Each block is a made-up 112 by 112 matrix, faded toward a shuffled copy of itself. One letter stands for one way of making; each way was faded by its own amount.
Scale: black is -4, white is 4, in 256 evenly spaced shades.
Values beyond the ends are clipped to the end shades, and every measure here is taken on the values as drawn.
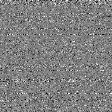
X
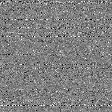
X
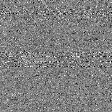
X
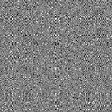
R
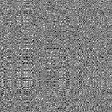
R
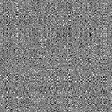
R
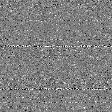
X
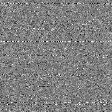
X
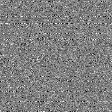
X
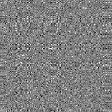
R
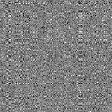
R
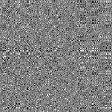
R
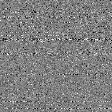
X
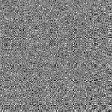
R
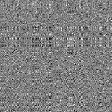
R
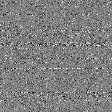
X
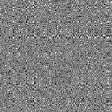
R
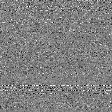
X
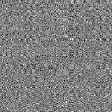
R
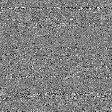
X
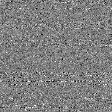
X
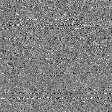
X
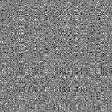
R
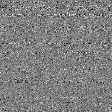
X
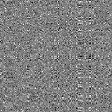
R
